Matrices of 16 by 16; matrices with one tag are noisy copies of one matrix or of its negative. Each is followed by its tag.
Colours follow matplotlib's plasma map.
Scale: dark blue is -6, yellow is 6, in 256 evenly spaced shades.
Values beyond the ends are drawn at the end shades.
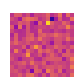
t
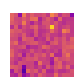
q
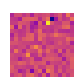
t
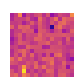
q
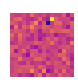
t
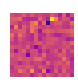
t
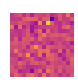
t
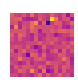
t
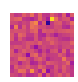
t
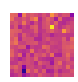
q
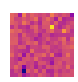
q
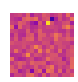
t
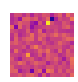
t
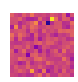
t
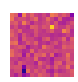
q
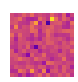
t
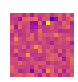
t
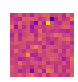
t
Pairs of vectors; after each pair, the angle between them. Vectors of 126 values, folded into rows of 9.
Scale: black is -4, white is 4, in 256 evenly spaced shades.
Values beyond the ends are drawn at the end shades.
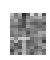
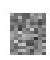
partly aligned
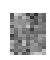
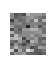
partly opposed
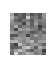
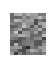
partly opposed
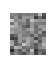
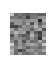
orthogonal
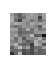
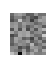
partly opposed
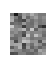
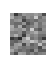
partly aligned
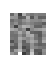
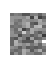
orthogonal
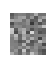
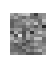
partly opposed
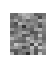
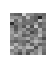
partly aligned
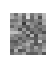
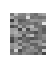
partly aligned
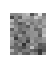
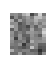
nearly parallel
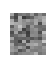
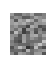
partly aligned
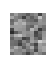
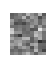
nearly opposite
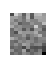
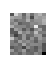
nearly parallel
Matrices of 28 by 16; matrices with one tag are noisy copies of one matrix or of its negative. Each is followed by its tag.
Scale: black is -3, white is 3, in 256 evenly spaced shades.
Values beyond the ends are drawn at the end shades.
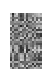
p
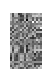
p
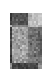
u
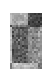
u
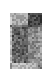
u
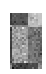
u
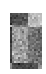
u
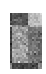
u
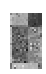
u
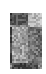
u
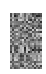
p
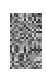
p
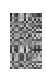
p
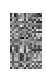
p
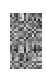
p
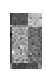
u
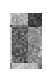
u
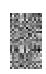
p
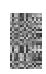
p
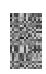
p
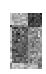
u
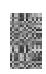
p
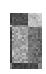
u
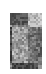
u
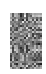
p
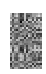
p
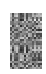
p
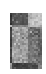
u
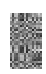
p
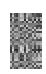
p
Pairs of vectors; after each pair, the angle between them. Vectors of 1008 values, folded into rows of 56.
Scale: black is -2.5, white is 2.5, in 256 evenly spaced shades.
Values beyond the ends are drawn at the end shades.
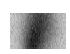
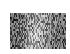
partly opposed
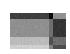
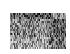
partly aligned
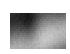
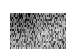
partly aligned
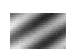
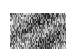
partly aligned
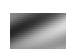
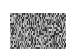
orthogonal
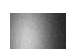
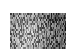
partly aligned
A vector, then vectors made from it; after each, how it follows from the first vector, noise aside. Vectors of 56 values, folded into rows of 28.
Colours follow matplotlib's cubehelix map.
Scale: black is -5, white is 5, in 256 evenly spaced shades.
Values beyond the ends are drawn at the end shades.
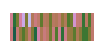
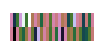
scaled up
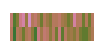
shrunk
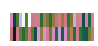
scaled up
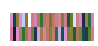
scaled up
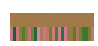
partly zeroed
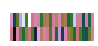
scaled up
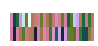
scaled up
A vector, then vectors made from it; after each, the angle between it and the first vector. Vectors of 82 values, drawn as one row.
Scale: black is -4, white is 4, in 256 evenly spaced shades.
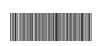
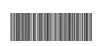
partly opposed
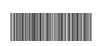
partly opposed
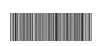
nearly parallel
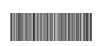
nearly opposite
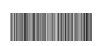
partly opposed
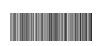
orthogonal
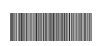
orthogonal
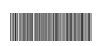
nearly parallel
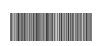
partly opposed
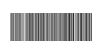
orthogonal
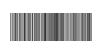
partly aligned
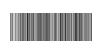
orthogonal
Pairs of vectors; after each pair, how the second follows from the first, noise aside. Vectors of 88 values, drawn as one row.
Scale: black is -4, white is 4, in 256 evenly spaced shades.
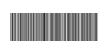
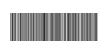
copied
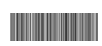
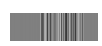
partly zeroed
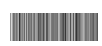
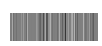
partly zeroed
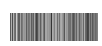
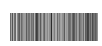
copied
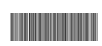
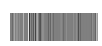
partly zeroed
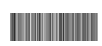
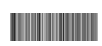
copied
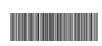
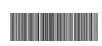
copied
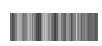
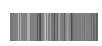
partly zeroed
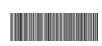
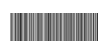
copied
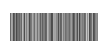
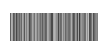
copied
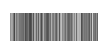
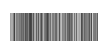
copied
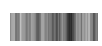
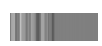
partly zeroed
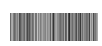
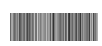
copied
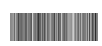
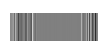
partly zeroed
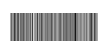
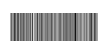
copied
